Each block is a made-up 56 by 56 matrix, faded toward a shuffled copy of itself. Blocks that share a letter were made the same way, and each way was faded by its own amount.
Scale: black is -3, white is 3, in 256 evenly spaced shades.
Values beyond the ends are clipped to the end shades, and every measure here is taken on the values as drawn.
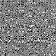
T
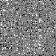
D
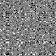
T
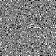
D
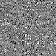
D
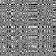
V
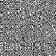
D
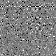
T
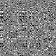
D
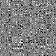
D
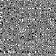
D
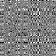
V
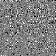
D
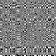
V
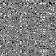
T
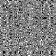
D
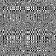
V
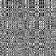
V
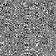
D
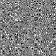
D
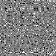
T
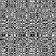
V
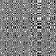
V
